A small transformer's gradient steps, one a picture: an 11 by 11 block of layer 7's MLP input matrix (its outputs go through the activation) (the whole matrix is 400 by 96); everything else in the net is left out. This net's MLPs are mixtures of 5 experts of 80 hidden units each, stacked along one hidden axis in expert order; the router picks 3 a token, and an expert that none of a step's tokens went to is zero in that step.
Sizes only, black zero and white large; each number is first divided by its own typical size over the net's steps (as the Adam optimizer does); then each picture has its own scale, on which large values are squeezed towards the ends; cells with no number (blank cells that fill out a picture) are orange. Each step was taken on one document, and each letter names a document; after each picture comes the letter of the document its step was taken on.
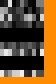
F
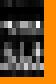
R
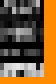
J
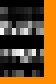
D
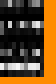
R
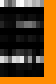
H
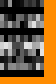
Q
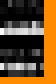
R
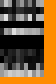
J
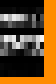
Q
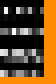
D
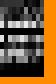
F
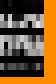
Q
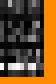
R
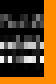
Q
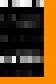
H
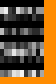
D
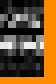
Q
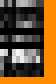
H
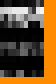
F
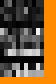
J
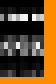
Q
